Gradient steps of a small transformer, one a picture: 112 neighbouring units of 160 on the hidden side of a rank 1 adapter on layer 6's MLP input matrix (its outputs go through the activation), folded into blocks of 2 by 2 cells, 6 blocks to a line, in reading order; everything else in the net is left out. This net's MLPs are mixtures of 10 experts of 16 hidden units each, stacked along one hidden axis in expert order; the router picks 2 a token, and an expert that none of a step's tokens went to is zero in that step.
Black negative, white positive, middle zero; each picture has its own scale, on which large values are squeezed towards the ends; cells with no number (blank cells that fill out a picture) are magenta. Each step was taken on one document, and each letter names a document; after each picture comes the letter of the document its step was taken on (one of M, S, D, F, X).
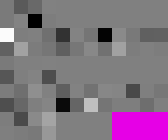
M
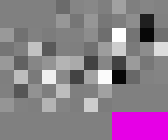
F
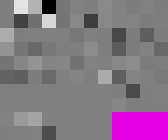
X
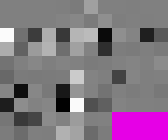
M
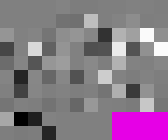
F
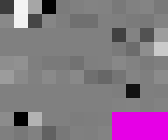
X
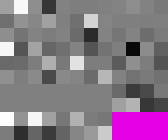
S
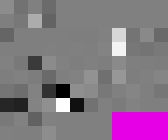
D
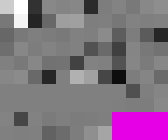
X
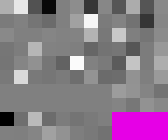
S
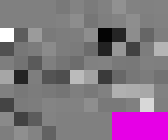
F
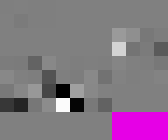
D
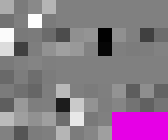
M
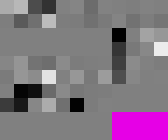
X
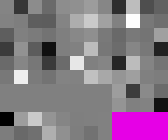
S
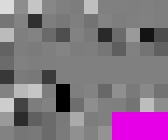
M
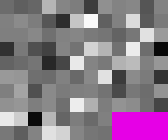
S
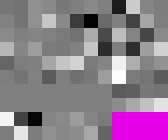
S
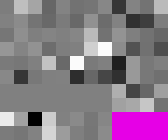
S
